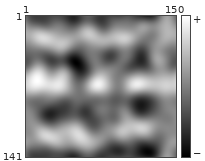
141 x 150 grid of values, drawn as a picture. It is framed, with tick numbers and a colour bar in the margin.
Slope: none. Average level on the scale: 50%. Ninth with the highest average: middle left. Stripes: horizontal, repeating 3 times.
